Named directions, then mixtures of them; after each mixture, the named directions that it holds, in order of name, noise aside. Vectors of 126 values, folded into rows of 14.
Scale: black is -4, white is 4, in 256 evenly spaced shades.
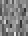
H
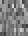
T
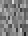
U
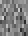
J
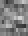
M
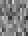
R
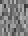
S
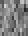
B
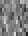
B, H, R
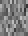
H, S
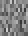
H, J, S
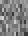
H, J, R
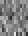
H, R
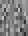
J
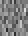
H, S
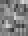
B, M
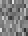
R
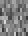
H, R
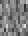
B, R, S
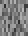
S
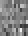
T, U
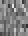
T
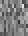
S, T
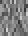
H, S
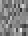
T, U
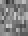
J, M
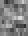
M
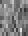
B, U
